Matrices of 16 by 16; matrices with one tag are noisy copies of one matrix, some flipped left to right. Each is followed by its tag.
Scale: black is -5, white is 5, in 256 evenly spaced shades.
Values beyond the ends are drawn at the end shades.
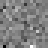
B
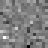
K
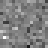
K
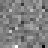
B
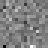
B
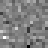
K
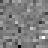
K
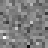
K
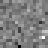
K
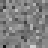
B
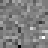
K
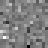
K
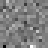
B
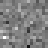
K
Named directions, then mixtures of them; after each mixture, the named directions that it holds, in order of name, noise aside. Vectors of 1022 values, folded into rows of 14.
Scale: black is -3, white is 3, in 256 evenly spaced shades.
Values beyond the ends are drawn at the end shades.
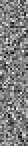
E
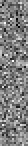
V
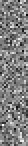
E, V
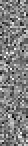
E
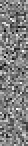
E, V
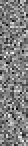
E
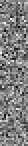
E, V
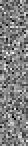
E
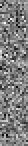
E, V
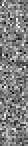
V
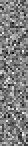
E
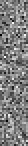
E, V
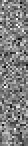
E, V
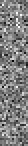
V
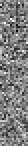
E, V
